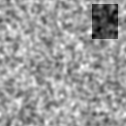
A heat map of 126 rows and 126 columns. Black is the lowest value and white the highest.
The top right is the ninth with the lowest average. An odd patch, lower than its surroundings, sits in the top right. Neither half mirrors the other.
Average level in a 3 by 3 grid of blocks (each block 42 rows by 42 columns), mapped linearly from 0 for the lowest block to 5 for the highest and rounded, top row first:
540
544
454
